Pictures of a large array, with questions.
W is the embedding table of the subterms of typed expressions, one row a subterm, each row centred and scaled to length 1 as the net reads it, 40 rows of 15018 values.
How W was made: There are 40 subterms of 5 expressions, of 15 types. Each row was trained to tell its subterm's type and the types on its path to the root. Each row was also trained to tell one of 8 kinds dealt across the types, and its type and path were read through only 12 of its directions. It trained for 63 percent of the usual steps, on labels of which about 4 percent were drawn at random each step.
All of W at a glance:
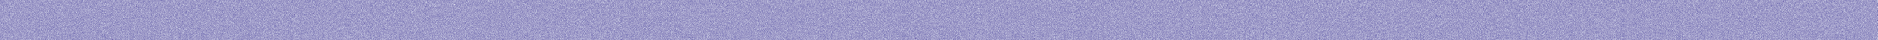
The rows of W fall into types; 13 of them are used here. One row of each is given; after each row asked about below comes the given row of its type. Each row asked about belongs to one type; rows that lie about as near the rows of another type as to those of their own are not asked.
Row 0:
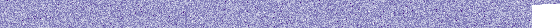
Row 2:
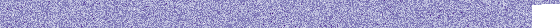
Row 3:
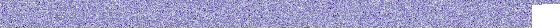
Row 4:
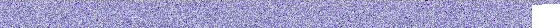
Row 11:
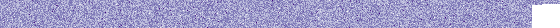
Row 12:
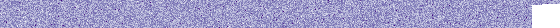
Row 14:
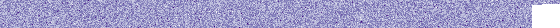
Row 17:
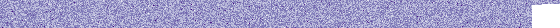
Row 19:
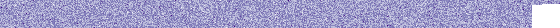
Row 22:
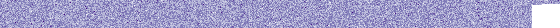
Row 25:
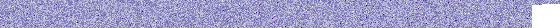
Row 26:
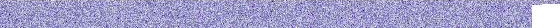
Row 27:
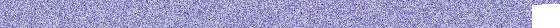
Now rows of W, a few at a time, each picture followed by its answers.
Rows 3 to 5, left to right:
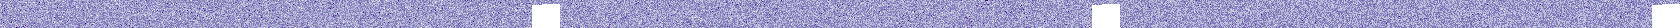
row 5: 4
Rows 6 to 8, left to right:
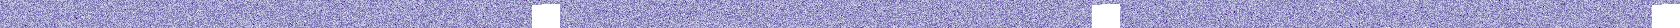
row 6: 26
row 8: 26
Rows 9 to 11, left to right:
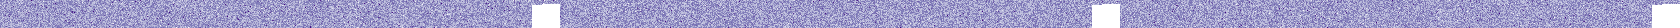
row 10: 25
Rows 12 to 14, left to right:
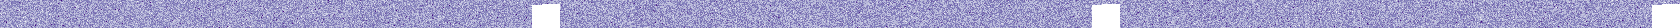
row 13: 26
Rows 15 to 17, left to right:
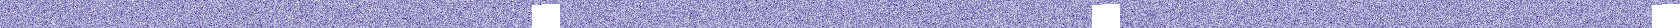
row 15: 14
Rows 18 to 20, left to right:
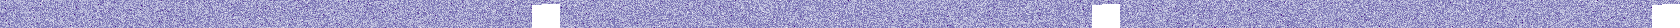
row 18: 3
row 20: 25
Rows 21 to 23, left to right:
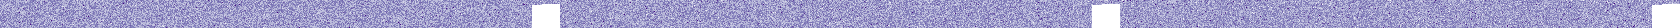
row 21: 11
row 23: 4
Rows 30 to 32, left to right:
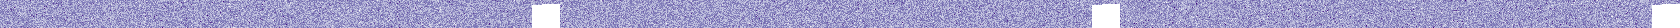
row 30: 25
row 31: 12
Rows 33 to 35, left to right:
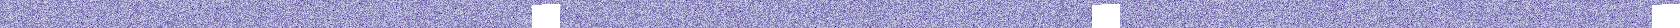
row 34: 3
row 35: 17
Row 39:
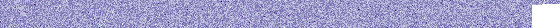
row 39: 11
